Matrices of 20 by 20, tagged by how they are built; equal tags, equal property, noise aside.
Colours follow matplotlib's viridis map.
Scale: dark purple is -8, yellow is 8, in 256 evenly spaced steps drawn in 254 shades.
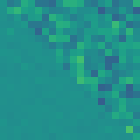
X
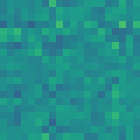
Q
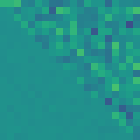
X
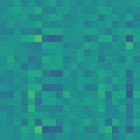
Q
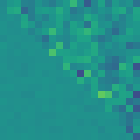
X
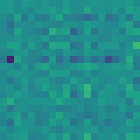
Q
